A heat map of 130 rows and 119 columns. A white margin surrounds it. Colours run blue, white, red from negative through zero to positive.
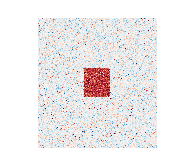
Average level on the scale: 50%. Ninth with the highest average: centre. Histogram: skewed, a long tail of high values. Stripes: none. Odd patch: higher, in the centre. Slope: none.
